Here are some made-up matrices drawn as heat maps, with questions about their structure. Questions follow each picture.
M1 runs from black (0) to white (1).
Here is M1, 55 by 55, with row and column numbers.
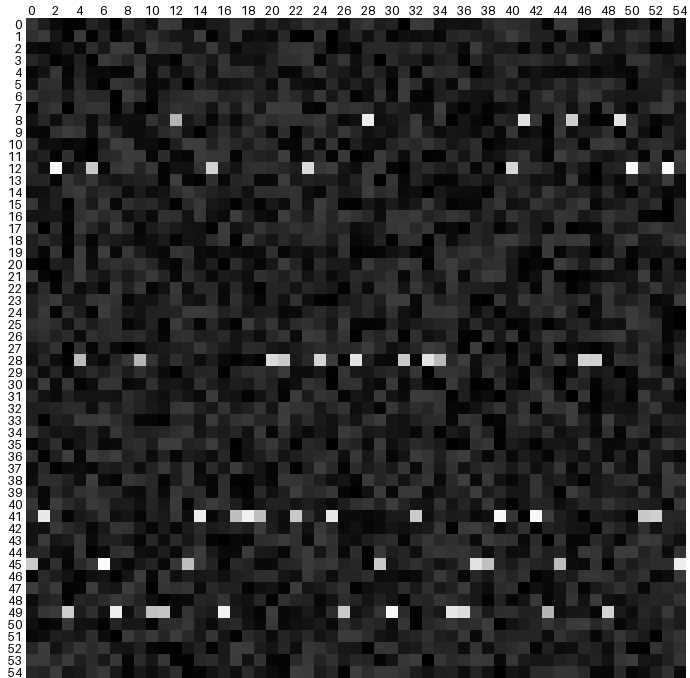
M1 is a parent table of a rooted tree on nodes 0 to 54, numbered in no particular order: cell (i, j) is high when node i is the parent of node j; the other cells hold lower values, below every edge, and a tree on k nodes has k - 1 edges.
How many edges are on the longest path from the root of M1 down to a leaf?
2
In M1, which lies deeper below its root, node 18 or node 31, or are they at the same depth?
the same depth
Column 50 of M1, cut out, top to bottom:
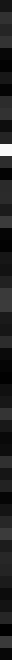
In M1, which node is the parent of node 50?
12
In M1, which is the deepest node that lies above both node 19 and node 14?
41
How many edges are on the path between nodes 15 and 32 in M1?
4
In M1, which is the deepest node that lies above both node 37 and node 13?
45
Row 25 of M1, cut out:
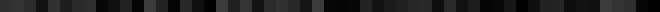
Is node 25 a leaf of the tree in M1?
yes
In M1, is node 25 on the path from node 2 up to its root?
no
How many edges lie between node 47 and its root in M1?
2
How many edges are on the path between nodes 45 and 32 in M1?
3
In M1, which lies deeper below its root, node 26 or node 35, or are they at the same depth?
the same depth
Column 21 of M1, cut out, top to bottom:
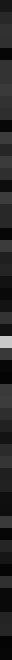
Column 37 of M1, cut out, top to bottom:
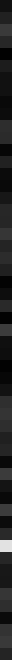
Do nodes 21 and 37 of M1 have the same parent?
no
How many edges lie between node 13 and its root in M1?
2
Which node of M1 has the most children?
41
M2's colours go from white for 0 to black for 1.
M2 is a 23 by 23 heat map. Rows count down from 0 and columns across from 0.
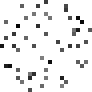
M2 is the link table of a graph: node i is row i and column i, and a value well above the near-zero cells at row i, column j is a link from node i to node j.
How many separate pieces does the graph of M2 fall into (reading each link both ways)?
2
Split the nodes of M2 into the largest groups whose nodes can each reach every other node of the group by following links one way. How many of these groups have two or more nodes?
1
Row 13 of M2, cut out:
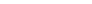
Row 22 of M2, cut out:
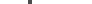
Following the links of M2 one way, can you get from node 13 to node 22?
no
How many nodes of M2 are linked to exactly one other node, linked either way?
4
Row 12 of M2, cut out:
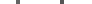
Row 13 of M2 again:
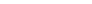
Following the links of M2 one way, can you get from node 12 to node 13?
no
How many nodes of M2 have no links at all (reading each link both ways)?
1
